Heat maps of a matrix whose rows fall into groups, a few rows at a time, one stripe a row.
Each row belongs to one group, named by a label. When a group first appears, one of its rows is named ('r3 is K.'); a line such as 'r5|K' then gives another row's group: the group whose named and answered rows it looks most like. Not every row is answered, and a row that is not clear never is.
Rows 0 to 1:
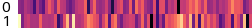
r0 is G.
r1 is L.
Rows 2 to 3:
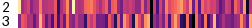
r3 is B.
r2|L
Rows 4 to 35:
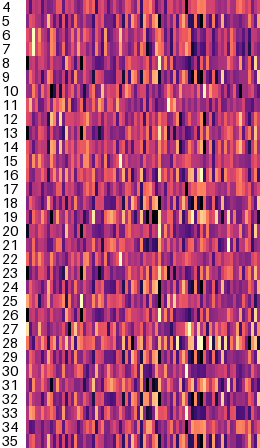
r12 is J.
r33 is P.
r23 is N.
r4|G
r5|B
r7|P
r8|N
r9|B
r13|N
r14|J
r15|P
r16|J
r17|G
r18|B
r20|N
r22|P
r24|B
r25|L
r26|N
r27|L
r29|B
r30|P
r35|B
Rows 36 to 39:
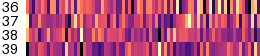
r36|J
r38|L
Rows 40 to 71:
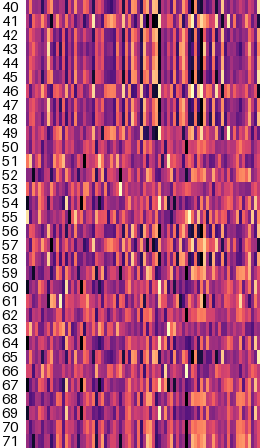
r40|B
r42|B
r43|B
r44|B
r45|B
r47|B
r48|B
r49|J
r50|G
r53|P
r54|N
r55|L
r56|B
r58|B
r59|G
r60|N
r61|J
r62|G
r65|B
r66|P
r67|N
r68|G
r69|N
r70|G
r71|G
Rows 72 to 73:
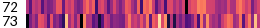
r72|G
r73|N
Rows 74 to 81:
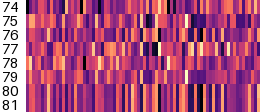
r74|N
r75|P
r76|B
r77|J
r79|P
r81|B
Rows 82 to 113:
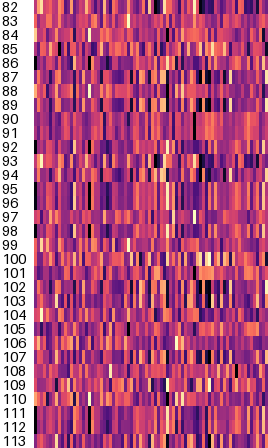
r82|P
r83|P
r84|L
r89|B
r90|G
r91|G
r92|N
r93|P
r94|B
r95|N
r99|P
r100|J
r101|G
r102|B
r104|P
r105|G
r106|L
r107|B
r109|J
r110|L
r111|N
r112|N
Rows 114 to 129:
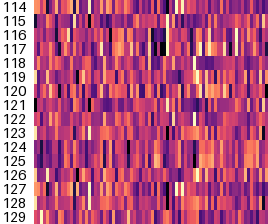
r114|L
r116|J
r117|J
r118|P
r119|L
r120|J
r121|N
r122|P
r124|G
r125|G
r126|L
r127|L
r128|L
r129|P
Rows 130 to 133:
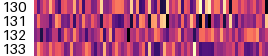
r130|J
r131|B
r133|P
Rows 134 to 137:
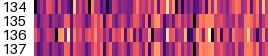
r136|J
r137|G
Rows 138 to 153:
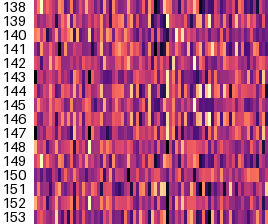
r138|P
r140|L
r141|J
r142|P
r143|N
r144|J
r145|P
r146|J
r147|N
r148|L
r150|G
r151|B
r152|L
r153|B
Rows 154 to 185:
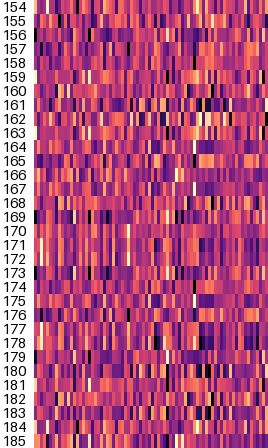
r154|L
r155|J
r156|N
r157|G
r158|G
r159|L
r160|J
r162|J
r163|L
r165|G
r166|L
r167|P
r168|J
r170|P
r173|N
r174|G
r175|P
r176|G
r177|P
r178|P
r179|N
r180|B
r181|L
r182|J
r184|L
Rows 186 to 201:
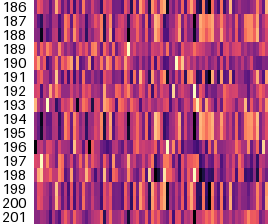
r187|G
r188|G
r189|P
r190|L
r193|L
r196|N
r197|P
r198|P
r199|B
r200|B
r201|G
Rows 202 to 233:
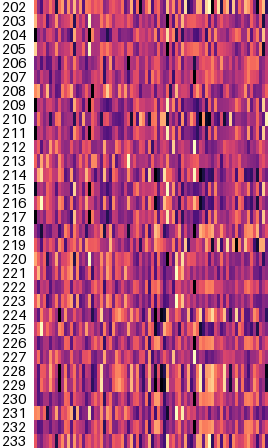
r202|J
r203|L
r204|N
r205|L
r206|G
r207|G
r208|L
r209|N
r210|B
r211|N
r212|P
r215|N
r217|N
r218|G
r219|J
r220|L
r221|L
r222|G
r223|L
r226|G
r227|P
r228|J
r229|J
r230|G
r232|G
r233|J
